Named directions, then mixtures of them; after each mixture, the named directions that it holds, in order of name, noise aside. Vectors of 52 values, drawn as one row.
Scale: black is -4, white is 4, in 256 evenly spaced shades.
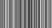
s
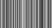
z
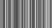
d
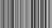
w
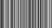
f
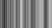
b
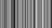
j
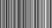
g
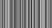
j, s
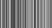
g, j, w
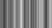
b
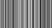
g, s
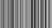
w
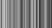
b, g, w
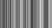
b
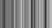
b, w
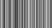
d, f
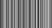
f, g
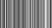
d, g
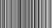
g, s, w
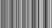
b, w, z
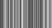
f, s, z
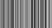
w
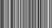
f
